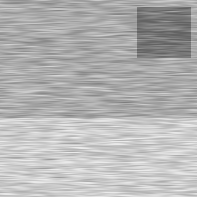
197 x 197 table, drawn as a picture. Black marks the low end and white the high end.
Seam: horizontal, 60% of the way down, the bottom part higher. Ninth with the lowest average: top right. Average level on the scale: 70%. Odd patch: lower, in the top right.
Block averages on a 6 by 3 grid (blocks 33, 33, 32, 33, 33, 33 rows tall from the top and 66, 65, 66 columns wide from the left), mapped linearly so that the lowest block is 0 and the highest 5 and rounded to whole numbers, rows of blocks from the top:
220
220
322
333
555
555
